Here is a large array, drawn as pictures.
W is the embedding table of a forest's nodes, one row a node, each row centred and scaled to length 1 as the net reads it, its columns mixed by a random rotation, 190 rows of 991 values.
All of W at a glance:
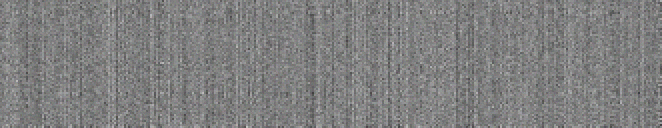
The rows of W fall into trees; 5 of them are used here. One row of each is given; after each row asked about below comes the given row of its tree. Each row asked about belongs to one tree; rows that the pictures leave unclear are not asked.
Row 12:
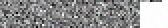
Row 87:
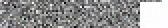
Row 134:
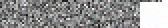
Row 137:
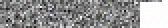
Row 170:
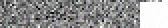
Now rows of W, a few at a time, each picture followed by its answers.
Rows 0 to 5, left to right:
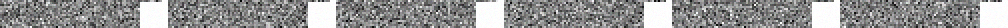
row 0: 134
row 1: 12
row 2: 87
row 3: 12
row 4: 137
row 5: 12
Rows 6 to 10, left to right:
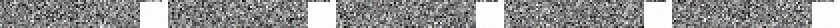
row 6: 170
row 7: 134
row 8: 12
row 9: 12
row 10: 170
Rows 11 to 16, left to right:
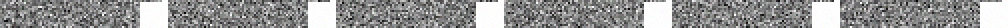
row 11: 137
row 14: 87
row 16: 134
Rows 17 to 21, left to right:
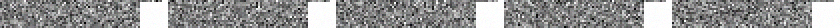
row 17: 134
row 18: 134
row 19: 134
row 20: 134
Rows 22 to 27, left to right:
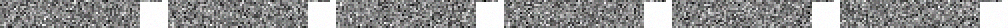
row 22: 12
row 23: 12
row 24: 137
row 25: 12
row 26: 12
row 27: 134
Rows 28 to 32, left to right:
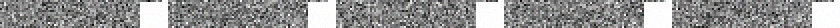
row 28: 137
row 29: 87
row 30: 12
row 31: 87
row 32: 137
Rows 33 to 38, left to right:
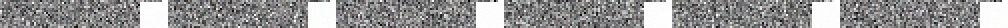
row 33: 87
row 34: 137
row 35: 137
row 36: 134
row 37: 87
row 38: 12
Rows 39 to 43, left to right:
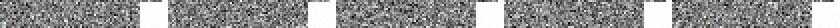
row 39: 12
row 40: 87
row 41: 137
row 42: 12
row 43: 12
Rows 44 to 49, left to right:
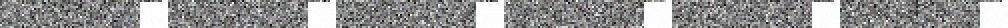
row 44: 137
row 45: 134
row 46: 12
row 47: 87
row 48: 12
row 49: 170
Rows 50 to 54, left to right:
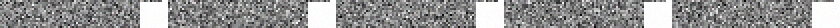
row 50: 12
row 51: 134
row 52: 12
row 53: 134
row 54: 12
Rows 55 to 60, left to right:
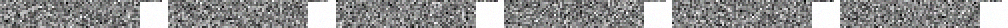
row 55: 137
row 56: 87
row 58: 170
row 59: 137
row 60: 12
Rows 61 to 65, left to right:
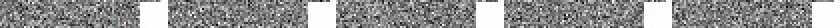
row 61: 87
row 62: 137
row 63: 12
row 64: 12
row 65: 134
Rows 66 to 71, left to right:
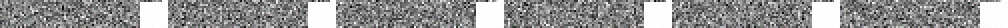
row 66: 137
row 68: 87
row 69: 12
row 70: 12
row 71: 87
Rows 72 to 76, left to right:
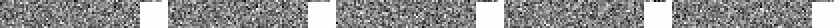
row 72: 134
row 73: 134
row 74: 137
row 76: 134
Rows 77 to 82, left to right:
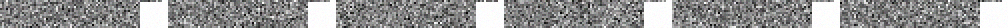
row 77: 137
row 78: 134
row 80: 170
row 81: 87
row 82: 134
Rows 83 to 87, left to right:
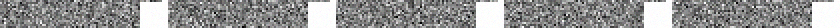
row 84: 87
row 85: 170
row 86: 12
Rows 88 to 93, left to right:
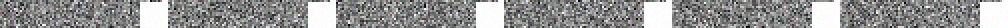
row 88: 12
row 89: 137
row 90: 134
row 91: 134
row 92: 87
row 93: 87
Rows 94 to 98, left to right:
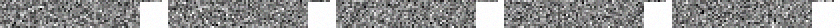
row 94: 137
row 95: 137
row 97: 12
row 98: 170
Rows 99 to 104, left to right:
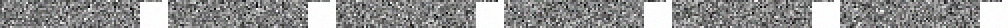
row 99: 134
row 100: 134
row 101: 12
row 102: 137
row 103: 134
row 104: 12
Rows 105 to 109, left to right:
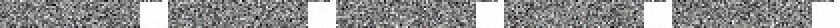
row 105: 12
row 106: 134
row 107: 137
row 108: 12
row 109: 170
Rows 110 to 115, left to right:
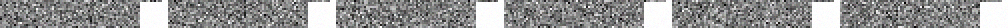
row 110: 12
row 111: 170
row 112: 137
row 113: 87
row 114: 12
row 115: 87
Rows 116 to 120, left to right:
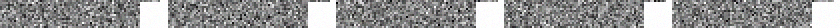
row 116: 87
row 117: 12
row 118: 134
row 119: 12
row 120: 87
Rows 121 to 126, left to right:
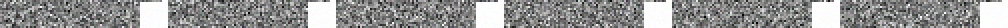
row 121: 137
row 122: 134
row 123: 137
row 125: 134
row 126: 137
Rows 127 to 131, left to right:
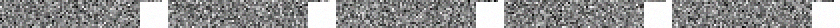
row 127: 170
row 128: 87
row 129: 137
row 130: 87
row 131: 12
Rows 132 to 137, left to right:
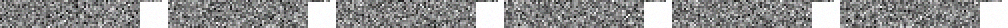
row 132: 170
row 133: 137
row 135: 134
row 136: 134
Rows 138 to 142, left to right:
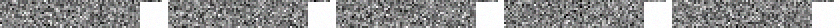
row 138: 137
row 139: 137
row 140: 137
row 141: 170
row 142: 137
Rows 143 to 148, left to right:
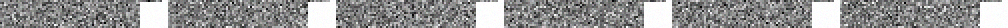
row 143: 137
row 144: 87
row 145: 170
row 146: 137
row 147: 12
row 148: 87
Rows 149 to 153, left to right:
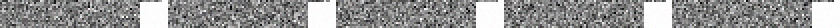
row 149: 134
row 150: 137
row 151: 134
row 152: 12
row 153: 134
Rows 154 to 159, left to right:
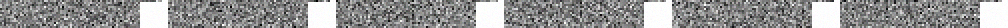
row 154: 137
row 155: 137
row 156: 170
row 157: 170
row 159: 134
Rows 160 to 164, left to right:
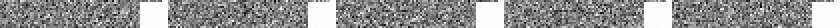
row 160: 12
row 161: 170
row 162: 137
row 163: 87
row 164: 134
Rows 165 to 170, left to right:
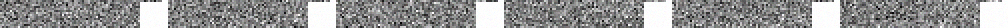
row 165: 12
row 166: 137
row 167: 12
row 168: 134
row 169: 137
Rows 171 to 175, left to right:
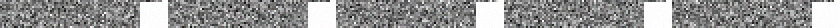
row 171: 137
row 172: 137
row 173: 87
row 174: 137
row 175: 134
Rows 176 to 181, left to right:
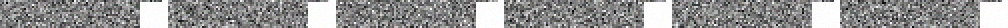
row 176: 12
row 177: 87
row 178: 87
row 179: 137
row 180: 12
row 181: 137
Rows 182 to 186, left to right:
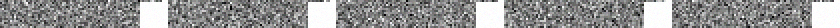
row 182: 134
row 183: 137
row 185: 87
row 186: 12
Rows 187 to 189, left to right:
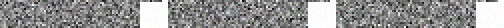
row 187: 12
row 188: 134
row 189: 12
